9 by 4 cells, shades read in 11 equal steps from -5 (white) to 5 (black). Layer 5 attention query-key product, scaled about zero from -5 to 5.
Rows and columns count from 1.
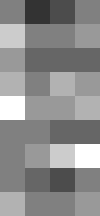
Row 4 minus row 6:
-2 0 -3 -2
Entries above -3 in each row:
4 3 4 4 3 4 2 4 4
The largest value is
3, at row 1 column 2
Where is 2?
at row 1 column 3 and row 8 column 3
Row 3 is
-1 1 1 1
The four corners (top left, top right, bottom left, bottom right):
0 0 -2 -1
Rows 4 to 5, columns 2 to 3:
0 -2 / -1 -1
